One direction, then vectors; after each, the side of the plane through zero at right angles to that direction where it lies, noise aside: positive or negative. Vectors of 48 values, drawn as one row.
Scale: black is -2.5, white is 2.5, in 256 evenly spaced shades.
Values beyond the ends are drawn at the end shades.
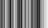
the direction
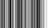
positive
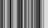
positive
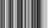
positive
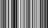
negative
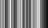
negative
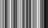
negative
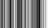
positive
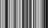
negative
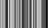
negative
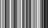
negative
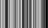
negative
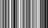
negative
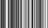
positive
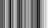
positive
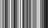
negative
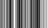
positive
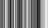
positive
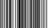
positive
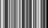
negative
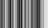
positive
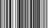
positive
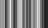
negative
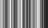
negative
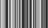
negative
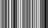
negative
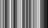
negative
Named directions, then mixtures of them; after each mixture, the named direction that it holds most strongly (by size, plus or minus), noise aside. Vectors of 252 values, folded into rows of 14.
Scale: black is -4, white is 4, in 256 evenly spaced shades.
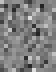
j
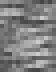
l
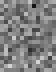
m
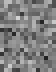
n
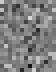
j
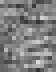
l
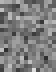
n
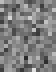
j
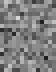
n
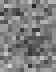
m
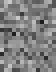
n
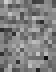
n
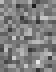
m
